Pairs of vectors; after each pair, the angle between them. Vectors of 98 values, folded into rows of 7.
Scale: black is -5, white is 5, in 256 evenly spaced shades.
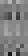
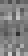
nearly opposite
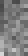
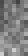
nearly parallel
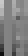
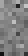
partly aligned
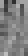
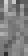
nearly opposite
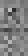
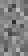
orthogonal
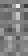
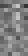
nearly parallel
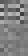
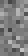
orthogonal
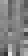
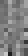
nearly opposite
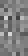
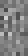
nearly parallel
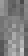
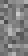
orthogonal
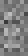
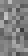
partly aligned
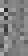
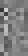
nearly opposite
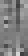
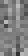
nearly opposite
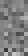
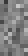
orthogonal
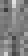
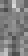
nearly parallel
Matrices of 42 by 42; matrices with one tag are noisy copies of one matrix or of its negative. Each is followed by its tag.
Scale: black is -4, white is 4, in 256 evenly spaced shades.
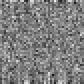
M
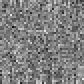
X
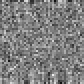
M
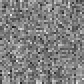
X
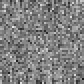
X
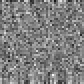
M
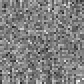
X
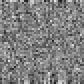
M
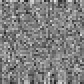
M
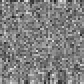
M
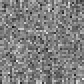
X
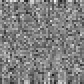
M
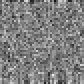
M
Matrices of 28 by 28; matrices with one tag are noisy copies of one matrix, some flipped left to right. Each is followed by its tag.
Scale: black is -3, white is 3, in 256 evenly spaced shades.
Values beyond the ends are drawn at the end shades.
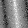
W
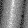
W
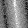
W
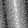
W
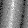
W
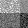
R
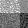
R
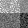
R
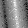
W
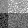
R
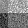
R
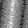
W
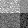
R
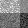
R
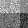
R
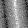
W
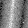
W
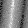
W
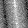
W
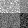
R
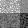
R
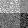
R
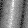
W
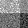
R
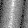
W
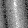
W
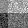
R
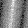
W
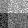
R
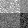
R
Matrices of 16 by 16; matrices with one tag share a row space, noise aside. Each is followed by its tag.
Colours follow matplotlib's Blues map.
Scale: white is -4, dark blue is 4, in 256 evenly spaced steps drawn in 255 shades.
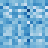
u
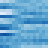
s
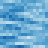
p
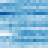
s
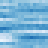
s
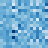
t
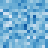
u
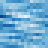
p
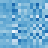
t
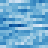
p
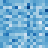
u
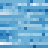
s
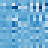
t
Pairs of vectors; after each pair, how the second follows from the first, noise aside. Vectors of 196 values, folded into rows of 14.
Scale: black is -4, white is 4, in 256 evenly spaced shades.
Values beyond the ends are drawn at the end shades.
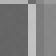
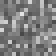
shuffled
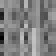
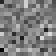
shuffled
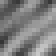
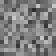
shuffled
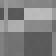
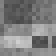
reversed
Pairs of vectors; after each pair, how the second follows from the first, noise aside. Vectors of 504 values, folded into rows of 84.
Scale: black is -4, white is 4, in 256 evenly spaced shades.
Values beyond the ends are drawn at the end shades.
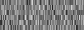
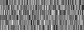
reversed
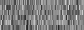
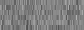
shrunk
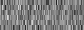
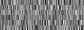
reversed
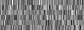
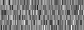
reversed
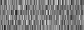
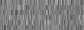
shrunk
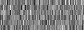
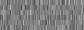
shrunk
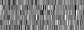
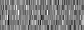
reversed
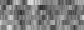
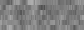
shrunk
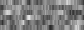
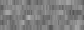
shrunk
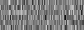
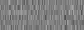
shrunk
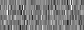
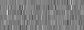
shrunk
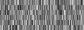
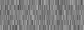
shrunk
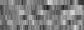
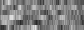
reversed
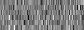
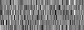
reversed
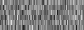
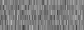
shrunk
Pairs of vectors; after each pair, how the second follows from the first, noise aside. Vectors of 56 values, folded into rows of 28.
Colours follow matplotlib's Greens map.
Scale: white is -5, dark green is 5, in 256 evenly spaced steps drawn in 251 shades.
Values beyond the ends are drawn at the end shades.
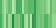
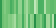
wrapped around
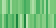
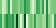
scaled up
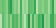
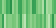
wrapped around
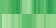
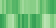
wrapped around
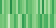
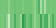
partly zeroed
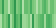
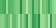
wrapped around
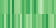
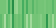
partly zeroed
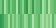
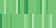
partly zeroed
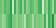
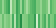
wrapped around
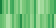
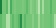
partly zeroed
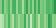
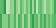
wrapped around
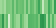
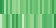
wrapped around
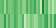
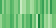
wrapped around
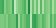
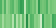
reversed
